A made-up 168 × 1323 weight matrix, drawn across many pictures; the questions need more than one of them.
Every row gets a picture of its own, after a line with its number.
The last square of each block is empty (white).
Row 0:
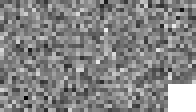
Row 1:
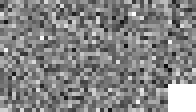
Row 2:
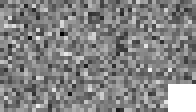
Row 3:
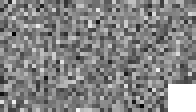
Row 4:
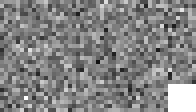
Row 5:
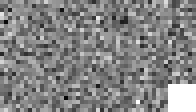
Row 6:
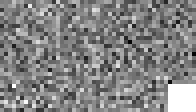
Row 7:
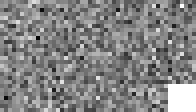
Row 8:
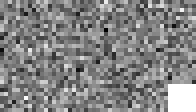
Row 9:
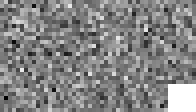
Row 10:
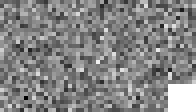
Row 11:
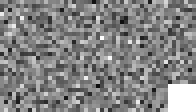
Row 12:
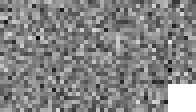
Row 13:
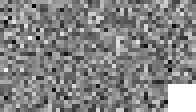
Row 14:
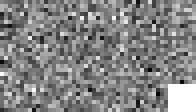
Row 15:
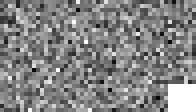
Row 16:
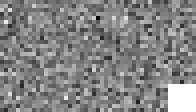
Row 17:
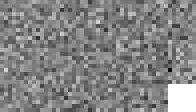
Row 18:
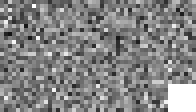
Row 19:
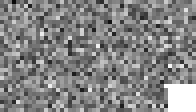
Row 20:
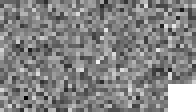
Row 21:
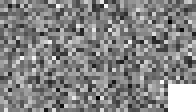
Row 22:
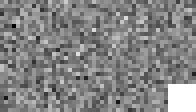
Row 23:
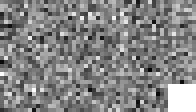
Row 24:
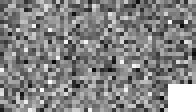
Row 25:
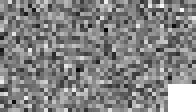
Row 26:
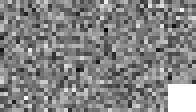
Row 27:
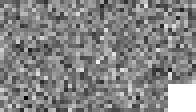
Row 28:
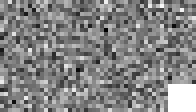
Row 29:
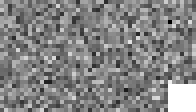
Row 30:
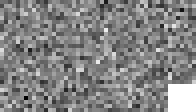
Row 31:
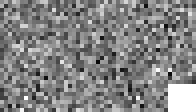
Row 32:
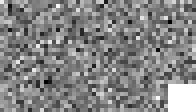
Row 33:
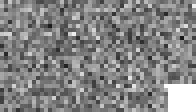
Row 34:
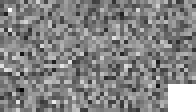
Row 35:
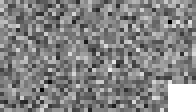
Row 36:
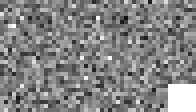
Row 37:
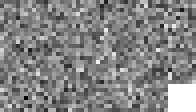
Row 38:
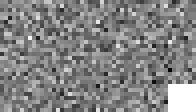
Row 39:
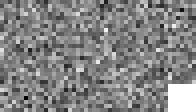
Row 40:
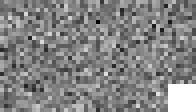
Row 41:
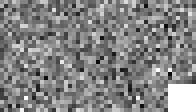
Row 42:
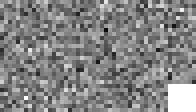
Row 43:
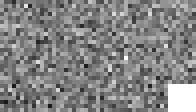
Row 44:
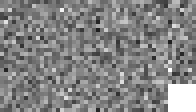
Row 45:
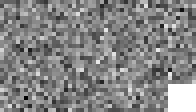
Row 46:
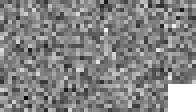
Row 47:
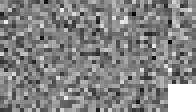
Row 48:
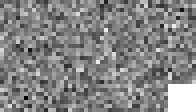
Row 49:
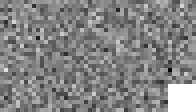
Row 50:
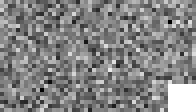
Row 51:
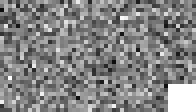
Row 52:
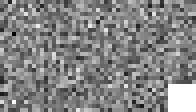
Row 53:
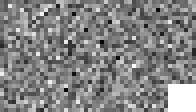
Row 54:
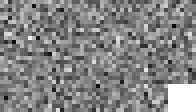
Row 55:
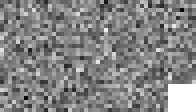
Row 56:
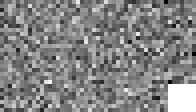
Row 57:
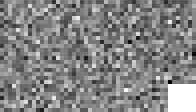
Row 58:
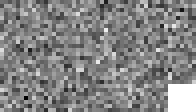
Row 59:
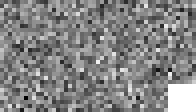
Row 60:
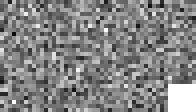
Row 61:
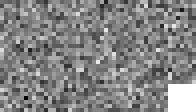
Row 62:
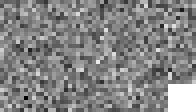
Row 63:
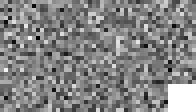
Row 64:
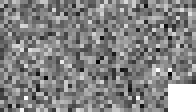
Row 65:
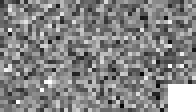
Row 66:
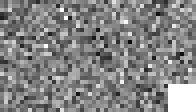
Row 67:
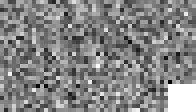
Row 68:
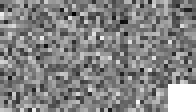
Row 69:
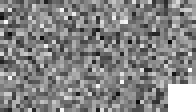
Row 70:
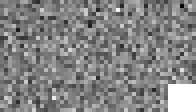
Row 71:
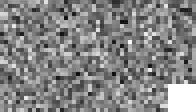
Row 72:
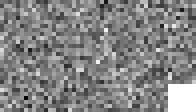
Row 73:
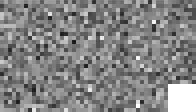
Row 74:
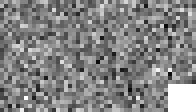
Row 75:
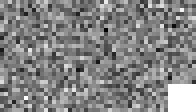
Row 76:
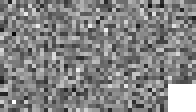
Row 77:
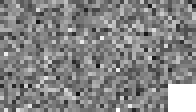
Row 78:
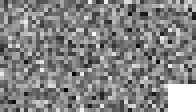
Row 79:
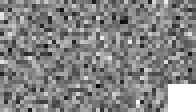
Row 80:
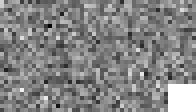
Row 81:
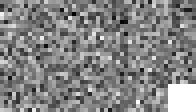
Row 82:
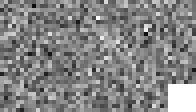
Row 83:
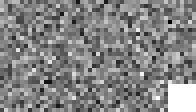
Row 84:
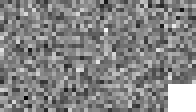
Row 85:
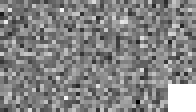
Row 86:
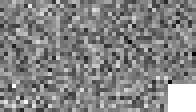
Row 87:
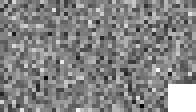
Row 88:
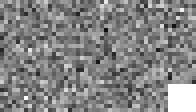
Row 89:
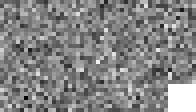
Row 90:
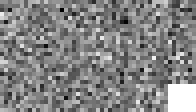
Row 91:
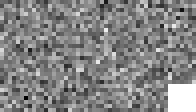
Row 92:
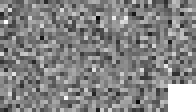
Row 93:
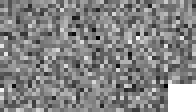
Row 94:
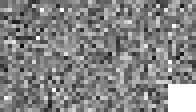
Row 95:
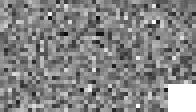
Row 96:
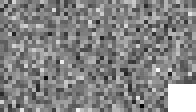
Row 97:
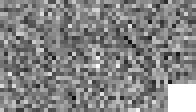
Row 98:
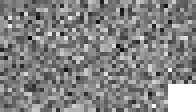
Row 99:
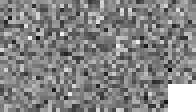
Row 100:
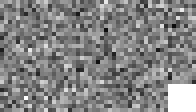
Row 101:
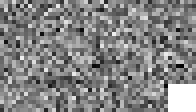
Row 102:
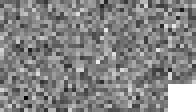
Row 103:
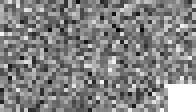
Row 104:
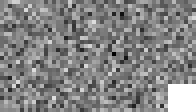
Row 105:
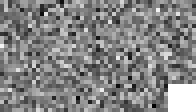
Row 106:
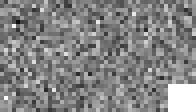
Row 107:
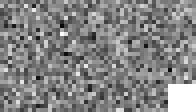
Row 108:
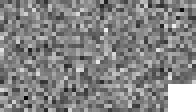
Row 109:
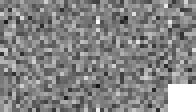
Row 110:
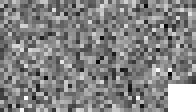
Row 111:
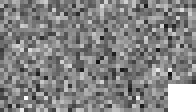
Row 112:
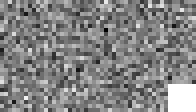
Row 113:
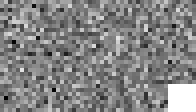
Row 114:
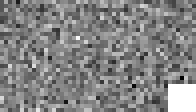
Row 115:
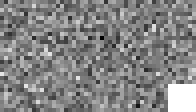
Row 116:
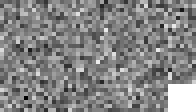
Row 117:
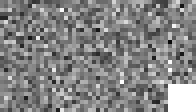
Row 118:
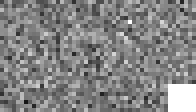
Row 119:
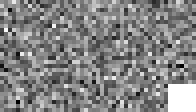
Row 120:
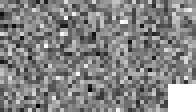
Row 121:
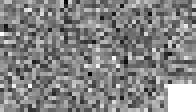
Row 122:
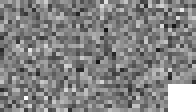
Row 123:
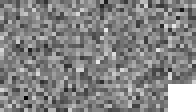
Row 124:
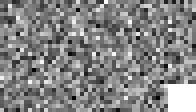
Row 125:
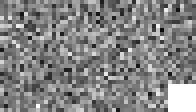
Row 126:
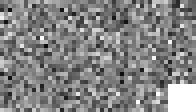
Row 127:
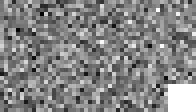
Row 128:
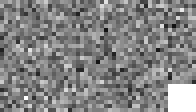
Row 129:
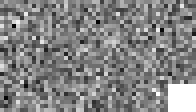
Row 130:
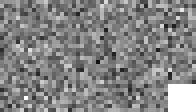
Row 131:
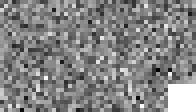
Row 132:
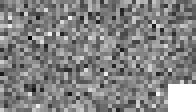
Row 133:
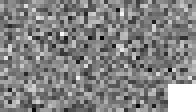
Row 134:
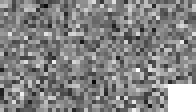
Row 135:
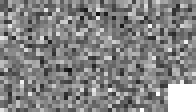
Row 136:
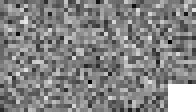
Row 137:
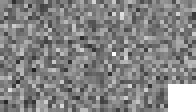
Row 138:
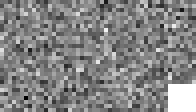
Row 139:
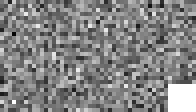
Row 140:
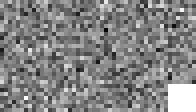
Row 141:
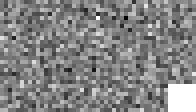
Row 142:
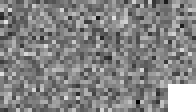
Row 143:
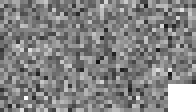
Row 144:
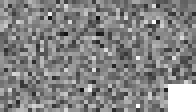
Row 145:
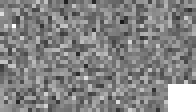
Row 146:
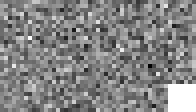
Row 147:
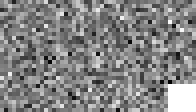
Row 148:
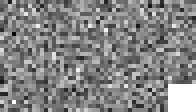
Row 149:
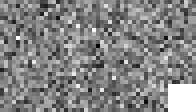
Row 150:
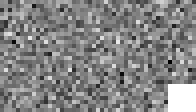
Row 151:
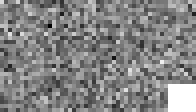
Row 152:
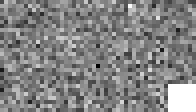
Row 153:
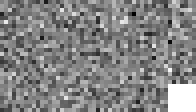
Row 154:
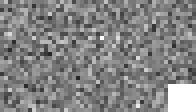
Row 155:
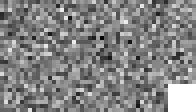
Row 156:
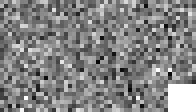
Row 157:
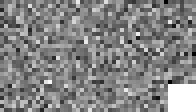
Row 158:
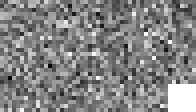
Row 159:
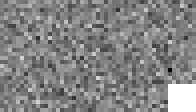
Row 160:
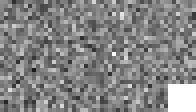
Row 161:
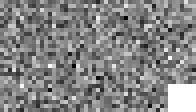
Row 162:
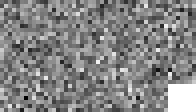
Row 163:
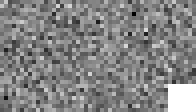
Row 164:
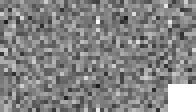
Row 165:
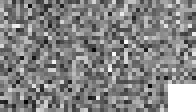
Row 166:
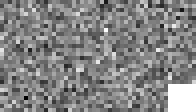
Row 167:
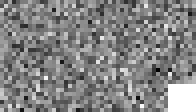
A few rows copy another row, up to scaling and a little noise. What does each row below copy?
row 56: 157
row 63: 13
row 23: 14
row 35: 50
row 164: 109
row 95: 144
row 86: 6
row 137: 160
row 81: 68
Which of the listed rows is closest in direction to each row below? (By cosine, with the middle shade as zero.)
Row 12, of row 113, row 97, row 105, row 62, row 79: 113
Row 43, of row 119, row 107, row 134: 134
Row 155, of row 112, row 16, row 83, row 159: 16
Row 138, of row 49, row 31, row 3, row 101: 3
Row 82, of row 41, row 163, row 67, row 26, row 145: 163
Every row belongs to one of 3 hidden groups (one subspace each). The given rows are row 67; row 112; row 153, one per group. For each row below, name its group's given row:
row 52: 112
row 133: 153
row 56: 67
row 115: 153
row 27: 112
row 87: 112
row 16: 153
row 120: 153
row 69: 153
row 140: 112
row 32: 67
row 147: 67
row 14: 153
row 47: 153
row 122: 112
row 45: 112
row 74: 112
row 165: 67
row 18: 153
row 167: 112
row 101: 67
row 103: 67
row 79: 153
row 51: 67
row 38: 153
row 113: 153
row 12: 153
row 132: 153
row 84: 112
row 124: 67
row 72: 112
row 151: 67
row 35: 67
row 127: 67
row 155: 153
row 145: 153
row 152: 67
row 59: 112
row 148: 112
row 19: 67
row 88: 112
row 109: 153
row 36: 153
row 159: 153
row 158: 153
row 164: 153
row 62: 112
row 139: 112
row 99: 153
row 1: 153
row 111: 112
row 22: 153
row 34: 67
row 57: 67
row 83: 67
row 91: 112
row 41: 112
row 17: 153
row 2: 153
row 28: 112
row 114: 67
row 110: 112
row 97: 67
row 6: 67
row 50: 67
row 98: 153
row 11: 153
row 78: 67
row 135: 153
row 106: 153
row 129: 153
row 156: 112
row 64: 112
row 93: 67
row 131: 112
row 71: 153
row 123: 112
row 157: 67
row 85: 153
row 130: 112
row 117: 153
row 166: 112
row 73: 153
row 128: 112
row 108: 112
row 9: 153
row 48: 112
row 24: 67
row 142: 153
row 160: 67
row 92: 153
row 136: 67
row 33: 67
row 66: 153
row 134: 67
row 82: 153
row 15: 67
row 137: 67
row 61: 112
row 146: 153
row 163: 153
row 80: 67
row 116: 112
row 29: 67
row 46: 112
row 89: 112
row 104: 67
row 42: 112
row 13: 153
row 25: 112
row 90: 153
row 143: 112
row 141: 153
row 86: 67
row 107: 153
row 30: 112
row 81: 153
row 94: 153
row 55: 112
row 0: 112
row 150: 153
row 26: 112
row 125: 153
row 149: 67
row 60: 112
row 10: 112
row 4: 112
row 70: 153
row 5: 153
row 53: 67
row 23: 153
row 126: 153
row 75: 112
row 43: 67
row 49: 153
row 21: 67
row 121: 67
